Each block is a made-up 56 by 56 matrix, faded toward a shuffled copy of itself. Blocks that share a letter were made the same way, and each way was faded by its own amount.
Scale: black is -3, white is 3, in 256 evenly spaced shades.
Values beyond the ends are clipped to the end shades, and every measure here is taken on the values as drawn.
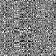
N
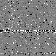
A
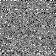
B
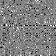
A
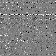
A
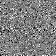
B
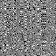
N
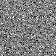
B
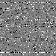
A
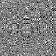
N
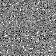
B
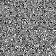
B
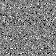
B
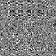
N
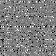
A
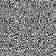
N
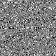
B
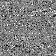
B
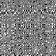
N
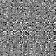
N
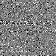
B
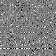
A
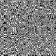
N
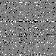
A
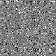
A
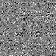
A
